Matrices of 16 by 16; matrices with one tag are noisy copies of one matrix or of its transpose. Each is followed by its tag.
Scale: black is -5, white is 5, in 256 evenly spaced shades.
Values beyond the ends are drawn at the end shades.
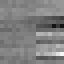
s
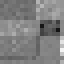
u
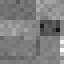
u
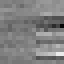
s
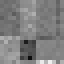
u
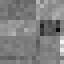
u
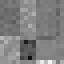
u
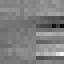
s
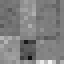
u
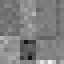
u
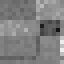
u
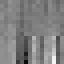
s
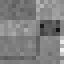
u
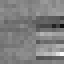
s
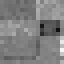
u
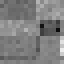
u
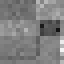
u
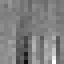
s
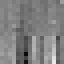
s
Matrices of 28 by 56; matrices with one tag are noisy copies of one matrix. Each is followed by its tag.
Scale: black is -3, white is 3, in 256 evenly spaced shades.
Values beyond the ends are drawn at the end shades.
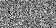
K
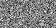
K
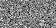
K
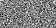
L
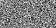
L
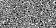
L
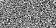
L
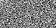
L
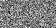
K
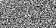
L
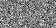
K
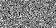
K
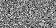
K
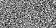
L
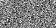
L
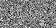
K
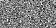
L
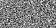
L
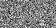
K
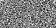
L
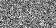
K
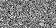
K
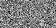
K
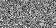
K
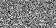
K
